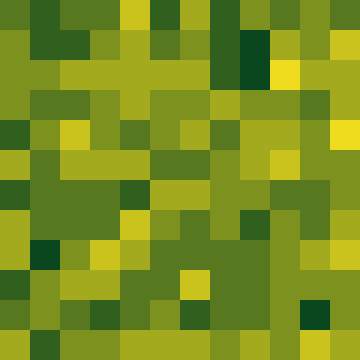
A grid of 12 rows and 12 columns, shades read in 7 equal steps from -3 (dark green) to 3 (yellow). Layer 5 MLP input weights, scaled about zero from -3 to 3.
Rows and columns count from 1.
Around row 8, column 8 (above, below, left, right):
0 -1 -1 -2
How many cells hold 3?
2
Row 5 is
-2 0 2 0 -1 0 1 -1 1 1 0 3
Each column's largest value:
1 0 2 2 2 1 2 1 1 3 2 3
